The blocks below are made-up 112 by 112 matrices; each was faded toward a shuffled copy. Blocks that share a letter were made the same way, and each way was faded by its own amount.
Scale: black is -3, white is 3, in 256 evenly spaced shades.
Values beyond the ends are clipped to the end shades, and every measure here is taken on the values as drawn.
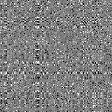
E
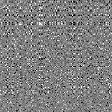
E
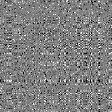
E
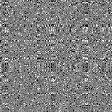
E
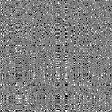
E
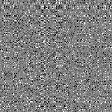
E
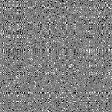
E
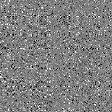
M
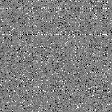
M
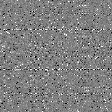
M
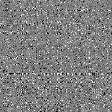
M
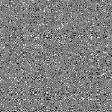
M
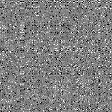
M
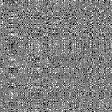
E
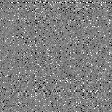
M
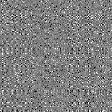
E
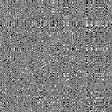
E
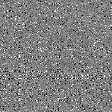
M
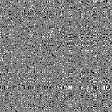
E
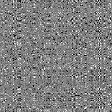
E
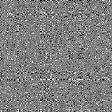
M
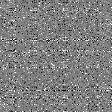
M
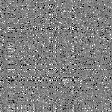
M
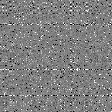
M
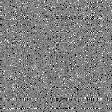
M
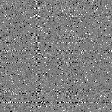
M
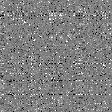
M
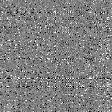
M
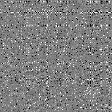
M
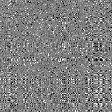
E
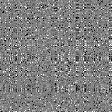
E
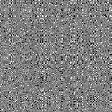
E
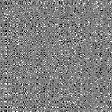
E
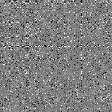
M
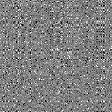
E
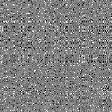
E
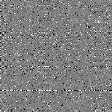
M
